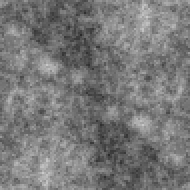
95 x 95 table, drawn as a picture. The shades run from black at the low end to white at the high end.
A half turn leaves it unchanged. No row or column stands out. The histogram is bell-shaped. No regular stripes run through it. No seam splits the table.
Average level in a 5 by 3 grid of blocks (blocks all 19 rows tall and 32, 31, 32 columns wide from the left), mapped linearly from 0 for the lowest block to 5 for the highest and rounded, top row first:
015 / 303 / 313 / 303 / 510
